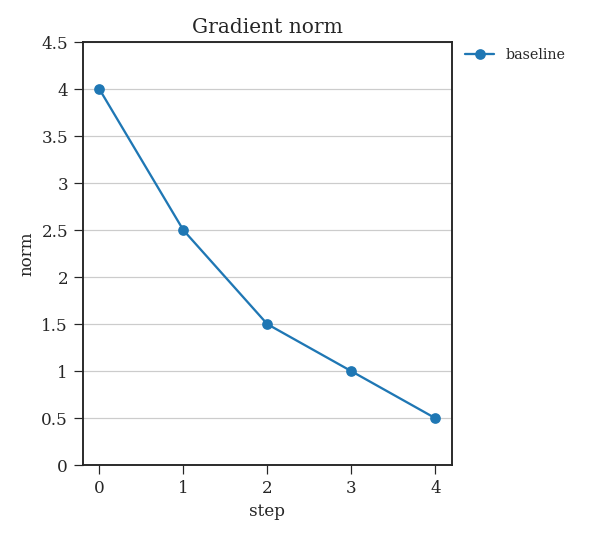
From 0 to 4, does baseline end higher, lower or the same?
lower
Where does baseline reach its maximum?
0
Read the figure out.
Title: Gradient norm
x-axis: step, ticks 0 1 2 3 4
y-axis: norm, ticks 0 0.5 1 1.5 2 2.5 3 3.5 4 4.5
Legend: baseline
Values:
baseline: 4 2.5 1.5 1 0.5
